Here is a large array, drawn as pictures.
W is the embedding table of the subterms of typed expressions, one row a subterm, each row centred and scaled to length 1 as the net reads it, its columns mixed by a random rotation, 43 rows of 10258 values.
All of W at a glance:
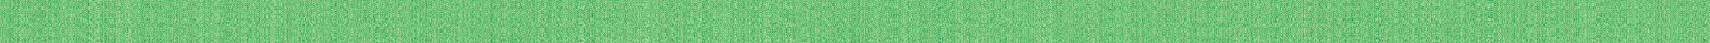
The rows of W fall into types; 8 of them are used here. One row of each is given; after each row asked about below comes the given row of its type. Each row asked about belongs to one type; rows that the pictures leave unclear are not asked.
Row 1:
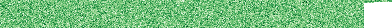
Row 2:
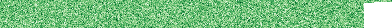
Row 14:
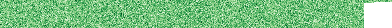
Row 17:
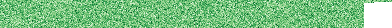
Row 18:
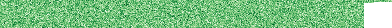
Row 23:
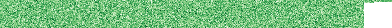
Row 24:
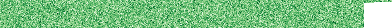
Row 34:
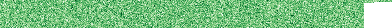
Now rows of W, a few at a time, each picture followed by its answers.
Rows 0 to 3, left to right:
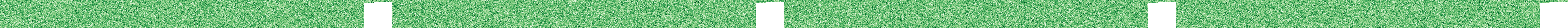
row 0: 17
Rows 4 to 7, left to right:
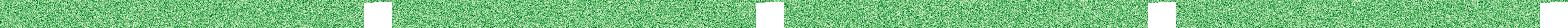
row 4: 23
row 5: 18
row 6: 1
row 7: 1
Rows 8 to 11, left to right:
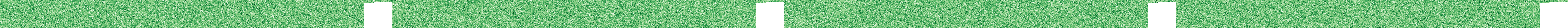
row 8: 1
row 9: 34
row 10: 17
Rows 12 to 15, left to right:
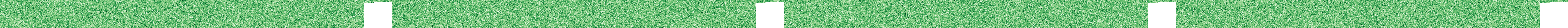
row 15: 14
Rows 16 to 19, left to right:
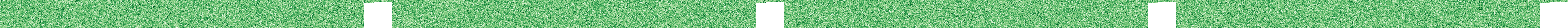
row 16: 24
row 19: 18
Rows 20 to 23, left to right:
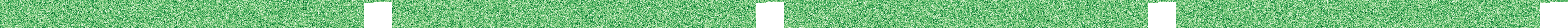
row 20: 18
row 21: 14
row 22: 18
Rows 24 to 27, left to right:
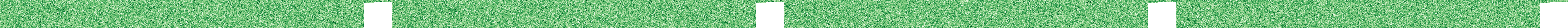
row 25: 24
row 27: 2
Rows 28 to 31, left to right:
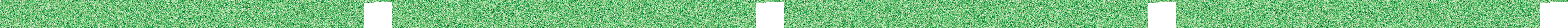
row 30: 14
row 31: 23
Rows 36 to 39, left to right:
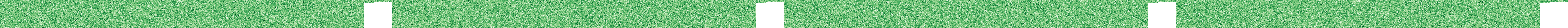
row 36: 18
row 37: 14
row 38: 1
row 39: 1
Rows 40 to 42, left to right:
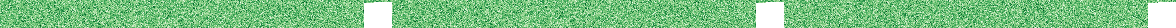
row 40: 24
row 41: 24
